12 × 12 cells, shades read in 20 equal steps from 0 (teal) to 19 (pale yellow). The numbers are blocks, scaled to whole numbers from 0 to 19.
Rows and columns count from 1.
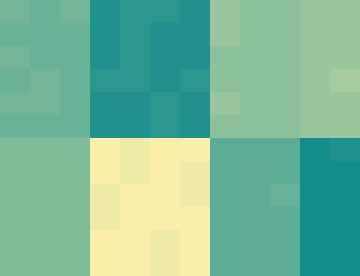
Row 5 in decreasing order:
11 11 11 10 10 8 8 7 2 1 1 1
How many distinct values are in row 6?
5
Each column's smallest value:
7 7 7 1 1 1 1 6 6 6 0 0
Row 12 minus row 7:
0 0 0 0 1 -1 0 0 0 0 0 -1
